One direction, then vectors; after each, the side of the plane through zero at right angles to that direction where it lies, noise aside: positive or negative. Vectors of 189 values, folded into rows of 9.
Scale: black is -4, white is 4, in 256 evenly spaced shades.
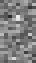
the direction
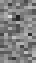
negative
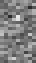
positive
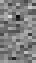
negative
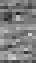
positive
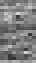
negative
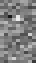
positive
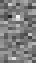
positive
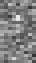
positive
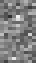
positive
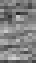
positive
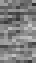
negative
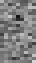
negative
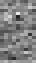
negative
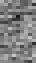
negative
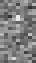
positive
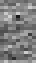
negative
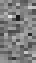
negative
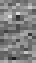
negative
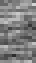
positive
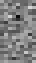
negative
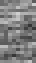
positive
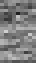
positive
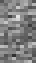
positive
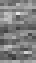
negative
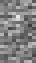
positive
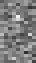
positive
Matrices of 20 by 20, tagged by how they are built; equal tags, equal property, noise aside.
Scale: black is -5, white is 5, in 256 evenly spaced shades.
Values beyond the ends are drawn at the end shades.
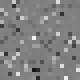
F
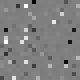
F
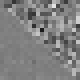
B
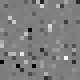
F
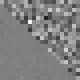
B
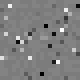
F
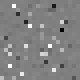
F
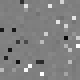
F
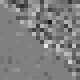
B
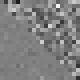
B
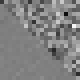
B
